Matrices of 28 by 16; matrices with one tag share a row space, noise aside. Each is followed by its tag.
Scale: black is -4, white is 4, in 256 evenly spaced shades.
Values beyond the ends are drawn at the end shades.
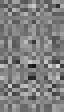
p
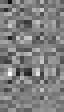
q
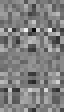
p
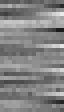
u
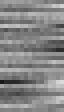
u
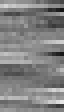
u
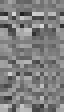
q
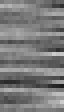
u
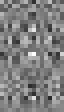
p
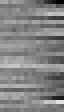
u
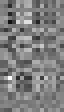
q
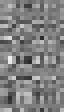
q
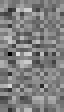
q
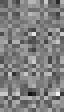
p
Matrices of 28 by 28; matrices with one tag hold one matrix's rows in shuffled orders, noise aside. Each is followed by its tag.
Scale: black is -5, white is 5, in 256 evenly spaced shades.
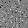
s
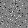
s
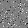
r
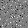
s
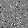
s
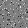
r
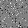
s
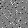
s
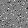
r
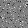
r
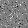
s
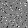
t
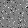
r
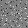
t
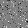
r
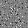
s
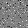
r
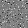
r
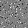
s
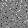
t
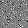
r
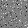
t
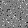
r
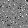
r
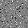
s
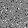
t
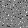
r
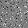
t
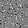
s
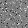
t
